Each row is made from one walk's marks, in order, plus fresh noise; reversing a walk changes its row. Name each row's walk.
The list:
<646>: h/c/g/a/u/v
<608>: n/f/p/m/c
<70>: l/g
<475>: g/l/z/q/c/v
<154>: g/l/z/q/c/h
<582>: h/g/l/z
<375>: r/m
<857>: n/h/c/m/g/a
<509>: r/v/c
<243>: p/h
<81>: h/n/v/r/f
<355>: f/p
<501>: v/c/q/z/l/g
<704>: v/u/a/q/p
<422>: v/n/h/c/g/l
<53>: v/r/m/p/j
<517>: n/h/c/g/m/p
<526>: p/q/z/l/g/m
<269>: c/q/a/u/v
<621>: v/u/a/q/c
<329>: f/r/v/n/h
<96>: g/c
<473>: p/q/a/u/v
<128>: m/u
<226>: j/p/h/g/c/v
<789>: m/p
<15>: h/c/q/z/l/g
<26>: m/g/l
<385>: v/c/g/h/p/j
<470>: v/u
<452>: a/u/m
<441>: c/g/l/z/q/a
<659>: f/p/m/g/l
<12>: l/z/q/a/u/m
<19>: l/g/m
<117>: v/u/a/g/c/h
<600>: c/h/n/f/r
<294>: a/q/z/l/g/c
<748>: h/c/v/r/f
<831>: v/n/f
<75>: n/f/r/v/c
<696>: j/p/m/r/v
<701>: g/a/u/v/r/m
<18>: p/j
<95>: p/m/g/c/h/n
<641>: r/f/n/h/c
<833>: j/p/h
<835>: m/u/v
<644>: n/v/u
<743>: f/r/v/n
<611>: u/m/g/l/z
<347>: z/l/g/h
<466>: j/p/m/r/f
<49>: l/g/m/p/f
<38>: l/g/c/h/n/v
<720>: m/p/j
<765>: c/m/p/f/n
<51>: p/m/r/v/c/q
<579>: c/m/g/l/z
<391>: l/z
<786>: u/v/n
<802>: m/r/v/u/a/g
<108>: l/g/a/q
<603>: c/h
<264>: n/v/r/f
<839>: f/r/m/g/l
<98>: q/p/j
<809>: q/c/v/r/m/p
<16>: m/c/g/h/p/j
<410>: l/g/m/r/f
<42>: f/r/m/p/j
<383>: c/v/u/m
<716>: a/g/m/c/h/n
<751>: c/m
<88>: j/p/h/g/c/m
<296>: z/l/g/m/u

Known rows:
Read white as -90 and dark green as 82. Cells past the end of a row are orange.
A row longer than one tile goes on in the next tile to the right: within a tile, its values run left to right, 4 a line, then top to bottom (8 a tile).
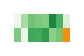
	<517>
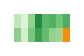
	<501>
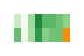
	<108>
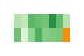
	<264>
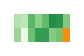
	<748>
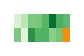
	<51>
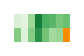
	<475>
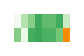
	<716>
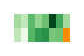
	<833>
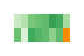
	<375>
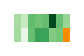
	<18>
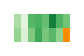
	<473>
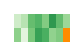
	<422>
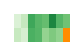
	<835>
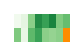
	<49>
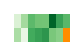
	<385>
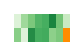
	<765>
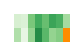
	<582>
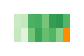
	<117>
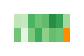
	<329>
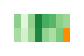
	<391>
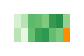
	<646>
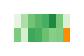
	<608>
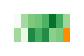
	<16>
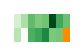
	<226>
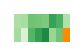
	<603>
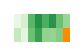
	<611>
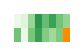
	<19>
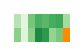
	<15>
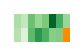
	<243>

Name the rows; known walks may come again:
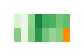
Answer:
<475>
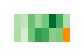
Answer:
<243>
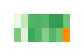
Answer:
<802>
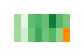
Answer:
<473>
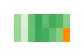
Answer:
<269>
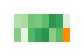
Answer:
<600>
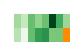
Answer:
<833>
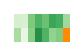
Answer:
<582>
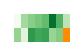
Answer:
<95>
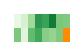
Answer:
<49>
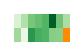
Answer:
<720>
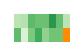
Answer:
<264>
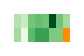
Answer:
<18>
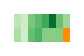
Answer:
<355>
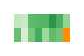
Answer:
<743>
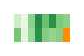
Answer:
<70>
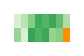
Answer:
<751>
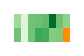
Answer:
<98>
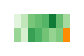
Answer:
<789>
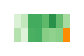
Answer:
<128>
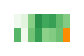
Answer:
<410>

